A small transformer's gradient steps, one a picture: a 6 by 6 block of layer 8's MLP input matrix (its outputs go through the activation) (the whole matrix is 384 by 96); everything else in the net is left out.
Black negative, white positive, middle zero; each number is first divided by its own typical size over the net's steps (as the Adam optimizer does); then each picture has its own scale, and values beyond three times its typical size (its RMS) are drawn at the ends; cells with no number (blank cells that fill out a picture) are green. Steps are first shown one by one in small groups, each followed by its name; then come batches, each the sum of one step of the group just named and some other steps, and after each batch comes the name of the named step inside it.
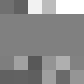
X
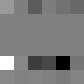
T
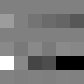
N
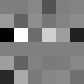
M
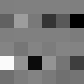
N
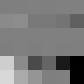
N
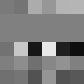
X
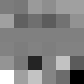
X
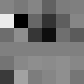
M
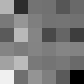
N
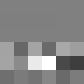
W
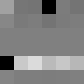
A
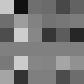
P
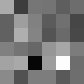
P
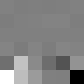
W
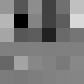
W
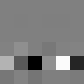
W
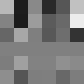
P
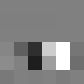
W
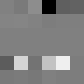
A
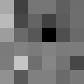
P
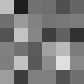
P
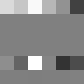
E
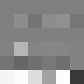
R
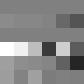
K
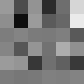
E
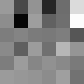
R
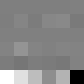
R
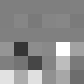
R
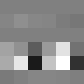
K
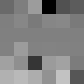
R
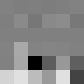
R
